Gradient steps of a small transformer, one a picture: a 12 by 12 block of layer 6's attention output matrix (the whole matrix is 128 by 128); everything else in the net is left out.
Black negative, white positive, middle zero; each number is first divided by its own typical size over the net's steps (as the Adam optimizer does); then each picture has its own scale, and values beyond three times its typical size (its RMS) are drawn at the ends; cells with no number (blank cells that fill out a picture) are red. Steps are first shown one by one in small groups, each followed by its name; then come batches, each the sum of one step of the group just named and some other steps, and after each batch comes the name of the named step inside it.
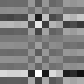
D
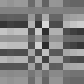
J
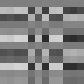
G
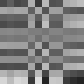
J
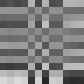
J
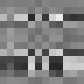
D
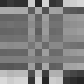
J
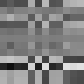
J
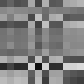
J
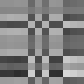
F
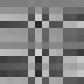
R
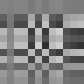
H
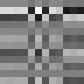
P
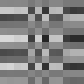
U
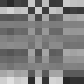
P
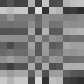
P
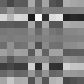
F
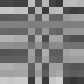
U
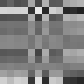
P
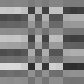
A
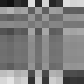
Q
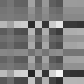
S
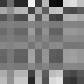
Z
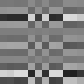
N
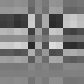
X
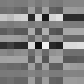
A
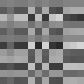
N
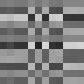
S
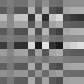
S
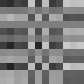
Q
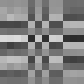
A
